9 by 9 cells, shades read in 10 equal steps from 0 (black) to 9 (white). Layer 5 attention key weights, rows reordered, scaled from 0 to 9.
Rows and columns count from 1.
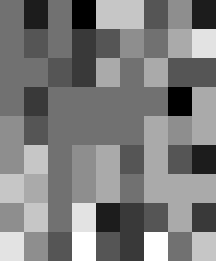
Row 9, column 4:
9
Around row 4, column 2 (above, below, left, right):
4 3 4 4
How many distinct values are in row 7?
4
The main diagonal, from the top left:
4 3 3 4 4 3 6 6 7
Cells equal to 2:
6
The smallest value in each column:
4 1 3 0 1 2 3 0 1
